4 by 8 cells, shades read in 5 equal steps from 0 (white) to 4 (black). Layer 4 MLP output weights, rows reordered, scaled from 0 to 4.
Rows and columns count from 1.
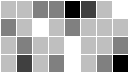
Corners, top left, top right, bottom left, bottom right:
1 0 1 4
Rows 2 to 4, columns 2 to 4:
1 0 1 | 2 1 1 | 3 1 2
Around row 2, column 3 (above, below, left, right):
2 1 1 1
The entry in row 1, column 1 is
1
